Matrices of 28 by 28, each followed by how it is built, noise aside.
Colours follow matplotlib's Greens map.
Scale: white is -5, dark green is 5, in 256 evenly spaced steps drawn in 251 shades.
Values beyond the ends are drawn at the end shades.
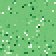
sparse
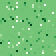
sparse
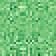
low rank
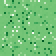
sparse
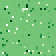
sparse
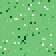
sparse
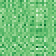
low rank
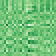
low rank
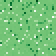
sparse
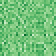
low rank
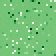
sparse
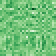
low rank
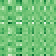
low rank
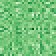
low rank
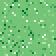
sparse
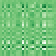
low rank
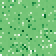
sparse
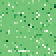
sparse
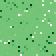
sparse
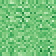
low rank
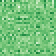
low rank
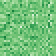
low rank
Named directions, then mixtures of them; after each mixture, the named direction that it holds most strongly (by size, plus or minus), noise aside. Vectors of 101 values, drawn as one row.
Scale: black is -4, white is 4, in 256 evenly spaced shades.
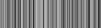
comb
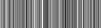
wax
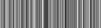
wax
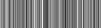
wax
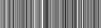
wax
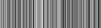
comb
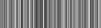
comb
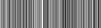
wax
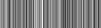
wax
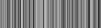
comb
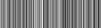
wax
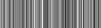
wax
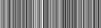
wax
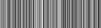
comb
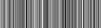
wax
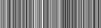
wax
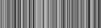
comb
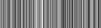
comb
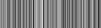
comb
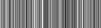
wax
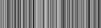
comb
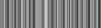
comb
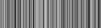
comb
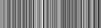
comb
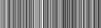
wax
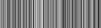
comb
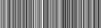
wax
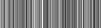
wax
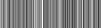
wax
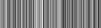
comb
